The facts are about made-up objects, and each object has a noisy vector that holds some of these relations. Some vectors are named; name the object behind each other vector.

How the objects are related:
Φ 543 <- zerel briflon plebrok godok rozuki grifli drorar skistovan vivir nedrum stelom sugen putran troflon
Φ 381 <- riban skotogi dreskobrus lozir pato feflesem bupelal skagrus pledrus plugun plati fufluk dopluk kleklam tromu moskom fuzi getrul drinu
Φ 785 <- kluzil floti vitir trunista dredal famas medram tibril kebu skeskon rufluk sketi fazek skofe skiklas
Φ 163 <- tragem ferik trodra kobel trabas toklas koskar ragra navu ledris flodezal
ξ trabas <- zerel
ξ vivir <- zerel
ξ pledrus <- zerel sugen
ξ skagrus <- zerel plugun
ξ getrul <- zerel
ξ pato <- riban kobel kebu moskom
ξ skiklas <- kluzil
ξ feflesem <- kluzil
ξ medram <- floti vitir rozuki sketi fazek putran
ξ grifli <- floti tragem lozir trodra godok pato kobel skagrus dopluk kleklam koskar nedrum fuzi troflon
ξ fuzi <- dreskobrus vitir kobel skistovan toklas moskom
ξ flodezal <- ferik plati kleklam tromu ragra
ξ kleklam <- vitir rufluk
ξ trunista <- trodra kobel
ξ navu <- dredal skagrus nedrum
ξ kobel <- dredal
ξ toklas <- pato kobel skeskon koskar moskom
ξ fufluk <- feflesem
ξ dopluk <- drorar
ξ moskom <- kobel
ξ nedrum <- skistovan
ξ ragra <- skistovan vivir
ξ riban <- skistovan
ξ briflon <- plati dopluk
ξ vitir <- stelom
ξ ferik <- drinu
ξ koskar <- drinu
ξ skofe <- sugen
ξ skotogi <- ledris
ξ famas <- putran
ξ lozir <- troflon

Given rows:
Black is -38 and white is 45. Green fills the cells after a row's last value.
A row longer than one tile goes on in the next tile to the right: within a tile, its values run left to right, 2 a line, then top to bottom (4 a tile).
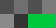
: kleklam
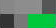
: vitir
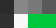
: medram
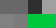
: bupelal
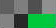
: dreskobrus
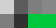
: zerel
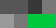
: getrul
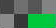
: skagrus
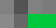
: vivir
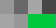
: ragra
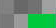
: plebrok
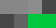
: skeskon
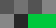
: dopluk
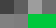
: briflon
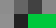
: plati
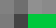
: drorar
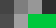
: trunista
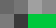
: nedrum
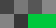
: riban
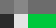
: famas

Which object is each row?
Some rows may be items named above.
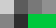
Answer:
zerel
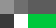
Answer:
skiklas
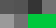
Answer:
getrul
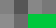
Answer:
vivir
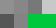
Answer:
putran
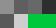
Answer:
skofe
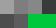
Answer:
rufluk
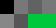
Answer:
fuzi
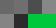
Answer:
plugun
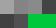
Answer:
dredal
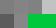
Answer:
rozuki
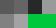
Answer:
skotogi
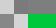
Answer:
ledris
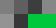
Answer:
tromu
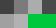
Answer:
navu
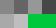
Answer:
trabas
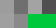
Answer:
ferik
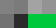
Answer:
troflon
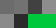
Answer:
plugun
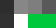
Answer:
medram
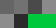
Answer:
plugun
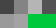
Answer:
toklas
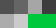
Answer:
flodezal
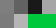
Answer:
feflesem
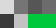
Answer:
kluzil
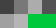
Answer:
navu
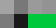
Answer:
skistovan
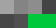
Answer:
dredal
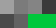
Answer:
rufluk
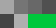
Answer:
tibril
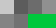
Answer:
sugen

